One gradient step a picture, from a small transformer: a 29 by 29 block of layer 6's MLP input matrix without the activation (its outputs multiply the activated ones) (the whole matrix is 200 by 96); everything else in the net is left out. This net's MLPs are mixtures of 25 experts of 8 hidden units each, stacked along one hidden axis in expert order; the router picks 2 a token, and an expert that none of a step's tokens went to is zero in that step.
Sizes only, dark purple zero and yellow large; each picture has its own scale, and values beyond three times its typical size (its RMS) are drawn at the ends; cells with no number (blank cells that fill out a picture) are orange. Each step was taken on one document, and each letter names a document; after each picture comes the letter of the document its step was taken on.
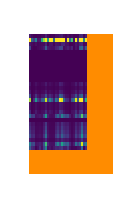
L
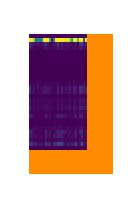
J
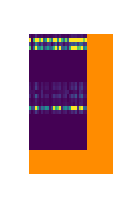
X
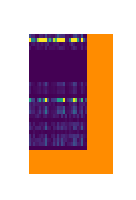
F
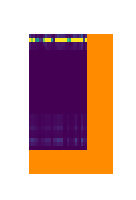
J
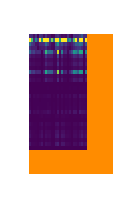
J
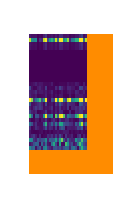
L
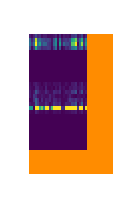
X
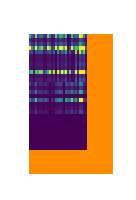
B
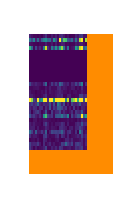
L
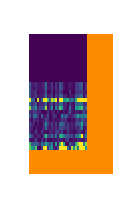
L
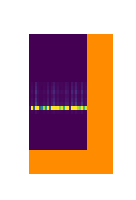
X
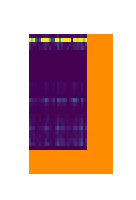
J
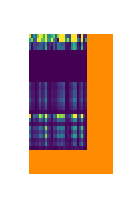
F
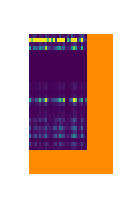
F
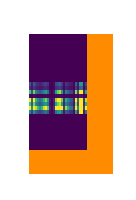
B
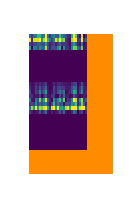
F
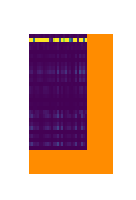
J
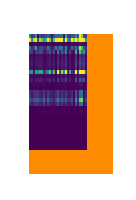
B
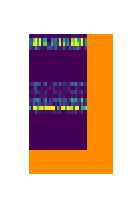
X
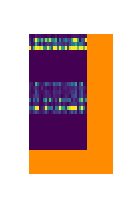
X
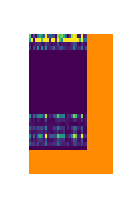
F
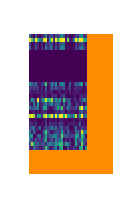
L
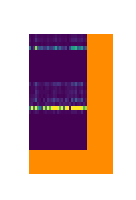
X
